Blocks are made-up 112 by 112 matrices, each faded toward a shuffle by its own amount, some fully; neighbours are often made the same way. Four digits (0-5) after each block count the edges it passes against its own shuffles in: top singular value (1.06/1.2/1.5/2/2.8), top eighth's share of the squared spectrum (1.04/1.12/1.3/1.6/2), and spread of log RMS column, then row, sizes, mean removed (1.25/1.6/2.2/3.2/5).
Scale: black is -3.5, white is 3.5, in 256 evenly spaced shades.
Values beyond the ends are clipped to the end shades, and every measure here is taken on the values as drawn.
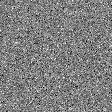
0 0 0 0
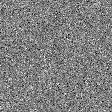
0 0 0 0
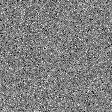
0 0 0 0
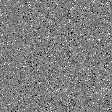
0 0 1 0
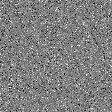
0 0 1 0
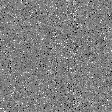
0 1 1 0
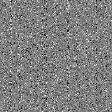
1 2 3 0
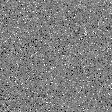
0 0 0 0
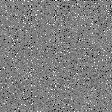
4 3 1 1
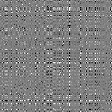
5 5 4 4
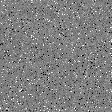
2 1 0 0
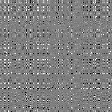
5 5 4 4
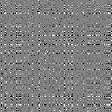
5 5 4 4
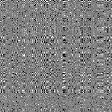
5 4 3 3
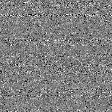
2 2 0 3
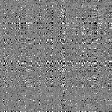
5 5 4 4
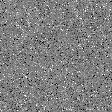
3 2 0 0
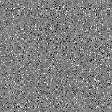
4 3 2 2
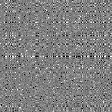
5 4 3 3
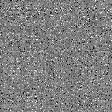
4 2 1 1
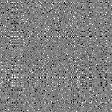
5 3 2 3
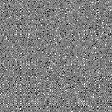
5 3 2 2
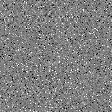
3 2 0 0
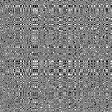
5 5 4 4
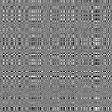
5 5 4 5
